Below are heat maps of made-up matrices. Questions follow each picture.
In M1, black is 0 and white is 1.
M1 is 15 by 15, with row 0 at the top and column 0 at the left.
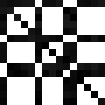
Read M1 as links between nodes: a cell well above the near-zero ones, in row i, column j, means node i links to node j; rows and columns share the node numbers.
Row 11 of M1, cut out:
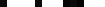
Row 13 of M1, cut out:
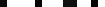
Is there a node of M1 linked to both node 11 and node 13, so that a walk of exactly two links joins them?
yes
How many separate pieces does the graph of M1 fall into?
2
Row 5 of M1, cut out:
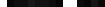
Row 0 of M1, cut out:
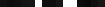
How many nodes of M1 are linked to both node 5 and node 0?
2
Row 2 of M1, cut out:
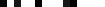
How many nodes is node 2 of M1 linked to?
10
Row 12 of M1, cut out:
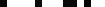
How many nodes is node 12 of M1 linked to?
10
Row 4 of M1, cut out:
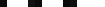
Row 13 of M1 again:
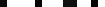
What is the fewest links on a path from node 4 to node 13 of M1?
1
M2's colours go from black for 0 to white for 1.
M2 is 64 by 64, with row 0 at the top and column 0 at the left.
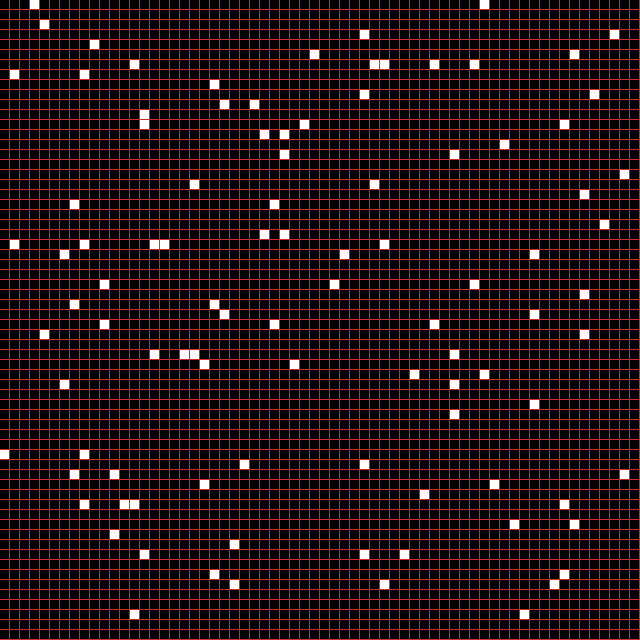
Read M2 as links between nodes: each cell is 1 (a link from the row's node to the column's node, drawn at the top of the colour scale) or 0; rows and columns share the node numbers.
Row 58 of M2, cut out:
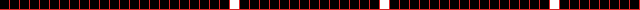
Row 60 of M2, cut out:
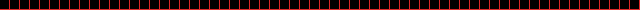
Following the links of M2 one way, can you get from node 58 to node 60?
yes
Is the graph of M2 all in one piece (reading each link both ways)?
no
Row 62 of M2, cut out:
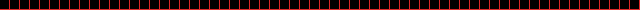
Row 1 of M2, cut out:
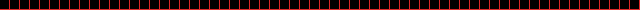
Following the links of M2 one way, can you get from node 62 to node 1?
no
